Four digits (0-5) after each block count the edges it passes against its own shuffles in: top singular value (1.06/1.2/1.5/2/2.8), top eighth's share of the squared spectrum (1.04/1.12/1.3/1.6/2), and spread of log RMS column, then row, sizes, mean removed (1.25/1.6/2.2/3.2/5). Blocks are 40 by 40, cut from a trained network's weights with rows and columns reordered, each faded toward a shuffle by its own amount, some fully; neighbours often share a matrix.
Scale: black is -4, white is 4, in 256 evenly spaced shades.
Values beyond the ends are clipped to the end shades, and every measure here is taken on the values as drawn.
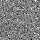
1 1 0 0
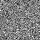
0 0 0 0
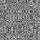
4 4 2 2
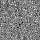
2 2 0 0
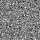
0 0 0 0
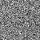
2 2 0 1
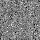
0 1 0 0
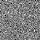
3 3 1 1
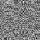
3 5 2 1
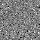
0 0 0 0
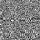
3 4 0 2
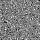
0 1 0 0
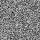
1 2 0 0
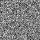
0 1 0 0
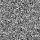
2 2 1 0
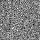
0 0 0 0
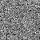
0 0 0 0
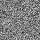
1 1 0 0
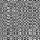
4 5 3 3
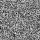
0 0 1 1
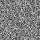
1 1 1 0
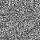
3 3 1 1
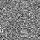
3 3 1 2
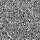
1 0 0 0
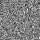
1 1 0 0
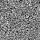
2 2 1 0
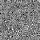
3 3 1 1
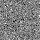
1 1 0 0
